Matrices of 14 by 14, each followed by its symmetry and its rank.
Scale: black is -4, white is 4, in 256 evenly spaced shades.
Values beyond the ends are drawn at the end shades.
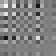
symmetric, rank one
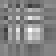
symmetric, rank one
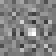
symmetric, rank three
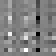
neither, rank two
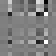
neither, rank one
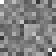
symmetric, rank three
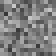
antisymmetric, full rank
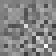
symmetric, rank three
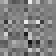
neither, rank two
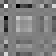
symmetric, rank one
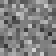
antisymmetric, full rank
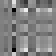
neither, rank one
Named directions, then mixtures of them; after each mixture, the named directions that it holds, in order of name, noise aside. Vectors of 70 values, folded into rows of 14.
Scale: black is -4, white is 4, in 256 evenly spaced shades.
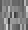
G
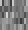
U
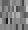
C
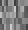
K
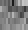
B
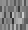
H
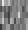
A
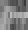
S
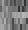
H, S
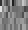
B, U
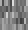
U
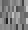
C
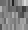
B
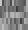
C, S, U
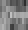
S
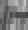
S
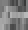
S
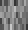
G, K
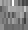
B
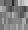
B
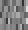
C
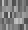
G, H, U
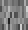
G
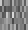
H, U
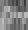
S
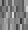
C, G, U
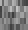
B, K
